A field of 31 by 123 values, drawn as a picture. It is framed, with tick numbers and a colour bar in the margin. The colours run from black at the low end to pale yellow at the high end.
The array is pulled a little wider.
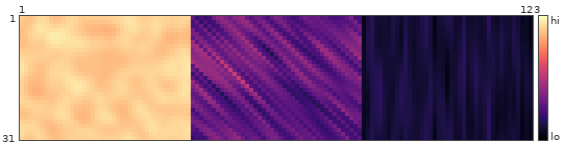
It is made of 1 by 3 panels. Panel 1,1: very high, blotchy, faint in contrast. Panel 1,2: low, slanting down to the right. Panel 1,3: very low, streaked downward, faint in contrast.
